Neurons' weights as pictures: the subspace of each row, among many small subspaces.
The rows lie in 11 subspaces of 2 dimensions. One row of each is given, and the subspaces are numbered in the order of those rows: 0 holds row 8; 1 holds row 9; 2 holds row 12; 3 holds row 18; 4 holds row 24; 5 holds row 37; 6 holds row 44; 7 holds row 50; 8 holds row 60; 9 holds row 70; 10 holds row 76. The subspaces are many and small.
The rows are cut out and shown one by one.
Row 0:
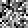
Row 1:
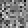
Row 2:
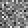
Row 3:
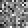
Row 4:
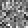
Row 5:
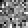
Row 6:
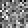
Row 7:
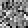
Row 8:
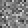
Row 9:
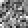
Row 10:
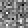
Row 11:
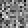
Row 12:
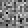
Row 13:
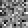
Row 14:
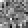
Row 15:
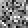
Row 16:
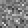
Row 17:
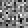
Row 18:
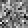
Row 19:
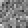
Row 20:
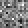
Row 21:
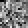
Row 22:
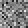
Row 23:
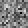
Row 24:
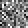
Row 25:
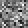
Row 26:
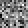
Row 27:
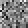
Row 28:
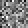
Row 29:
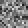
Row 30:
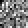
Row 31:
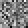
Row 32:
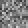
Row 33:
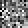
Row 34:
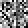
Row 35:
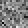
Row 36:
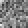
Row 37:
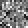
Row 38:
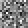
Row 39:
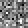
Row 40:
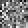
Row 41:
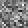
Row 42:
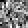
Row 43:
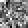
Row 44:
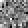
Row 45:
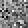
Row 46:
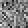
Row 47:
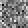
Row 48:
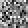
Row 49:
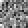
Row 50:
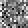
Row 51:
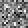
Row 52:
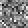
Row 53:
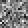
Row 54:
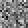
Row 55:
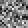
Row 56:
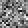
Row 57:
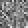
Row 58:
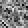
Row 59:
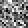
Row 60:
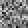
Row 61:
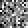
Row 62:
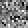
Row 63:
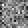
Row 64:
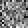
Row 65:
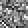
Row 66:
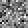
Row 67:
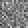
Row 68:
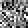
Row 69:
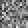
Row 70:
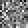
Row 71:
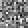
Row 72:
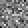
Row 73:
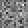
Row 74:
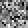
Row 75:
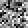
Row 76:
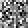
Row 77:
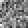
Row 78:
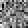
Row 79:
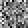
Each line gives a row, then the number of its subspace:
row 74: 2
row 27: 9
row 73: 10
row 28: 0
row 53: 3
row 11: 8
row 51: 4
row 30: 1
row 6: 9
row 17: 2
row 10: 2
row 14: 6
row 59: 7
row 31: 5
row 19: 1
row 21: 6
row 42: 6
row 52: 7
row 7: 5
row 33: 7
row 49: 1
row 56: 5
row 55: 8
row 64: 0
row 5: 6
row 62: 2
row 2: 4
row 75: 1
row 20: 2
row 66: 3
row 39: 2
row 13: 6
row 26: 8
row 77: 1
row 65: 9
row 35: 0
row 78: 3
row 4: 5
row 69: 8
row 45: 7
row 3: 3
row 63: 7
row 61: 3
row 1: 8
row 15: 10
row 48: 10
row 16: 0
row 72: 0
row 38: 10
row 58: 9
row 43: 6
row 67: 4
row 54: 9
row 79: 0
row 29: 8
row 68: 4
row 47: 7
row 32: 8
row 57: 5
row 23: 4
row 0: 3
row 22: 4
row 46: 4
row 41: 10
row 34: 5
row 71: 2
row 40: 9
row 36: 1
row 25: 10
